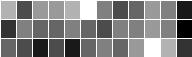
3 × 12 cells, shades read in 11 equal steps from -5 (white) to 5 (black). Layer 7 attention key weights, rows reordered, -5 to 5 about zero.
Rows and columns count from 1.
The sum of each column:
2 4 4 2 2 -3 2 3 0 -7 -2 12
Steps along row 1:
up down same down down up up down down up up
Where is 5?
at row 2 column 12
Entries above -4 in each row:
11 12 11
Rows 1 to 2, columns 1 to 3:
-2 2 -1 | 3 0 1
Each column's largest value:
3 2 4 2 4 1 2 2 1 -1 0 5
